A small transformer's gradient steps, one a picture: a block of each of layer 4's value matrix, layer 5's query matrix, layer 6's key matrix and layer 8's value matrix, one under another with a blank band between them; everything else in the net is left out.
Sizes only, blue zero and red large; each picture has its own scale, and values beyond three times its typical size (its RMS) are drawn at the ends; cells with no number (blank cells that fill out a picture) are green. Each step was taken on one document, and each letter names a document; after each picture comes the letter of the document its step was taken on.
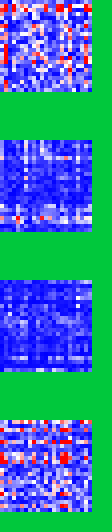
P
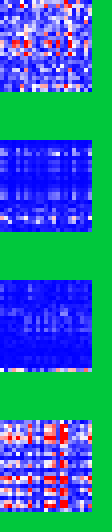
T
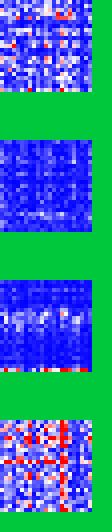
T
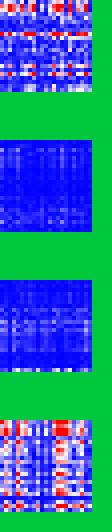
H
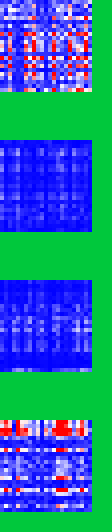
H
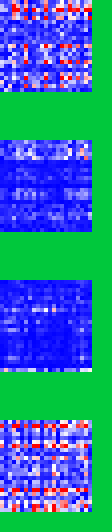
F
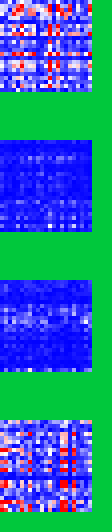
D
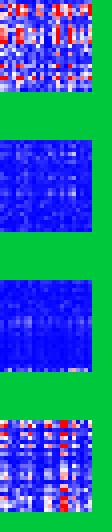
D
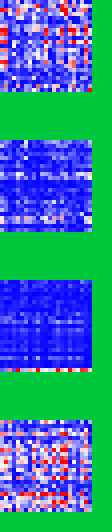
P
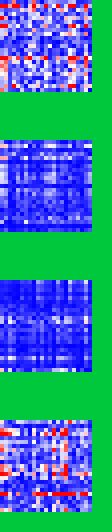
P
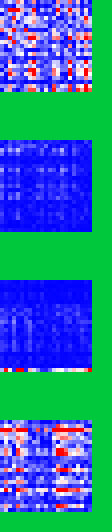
H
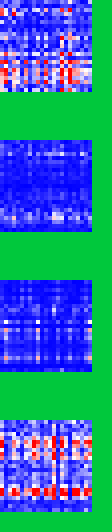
F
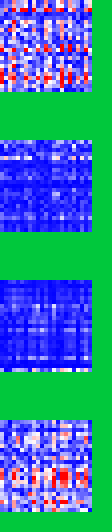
F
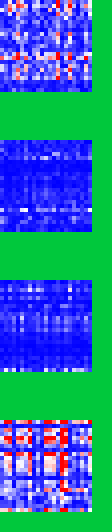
T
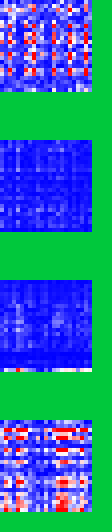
H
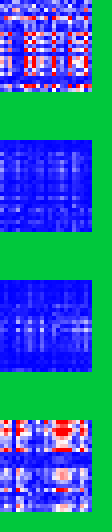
H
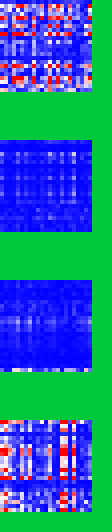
D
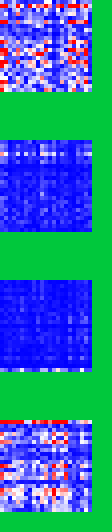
P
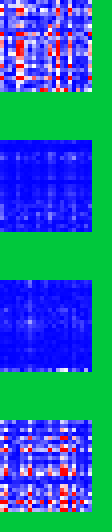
D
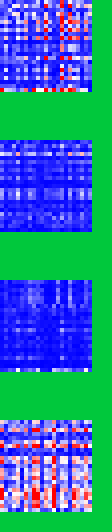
F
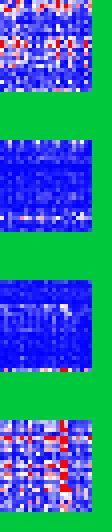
T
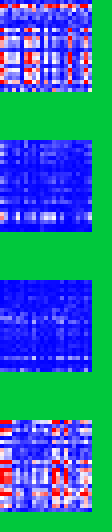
P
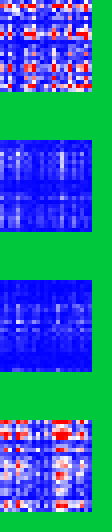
H
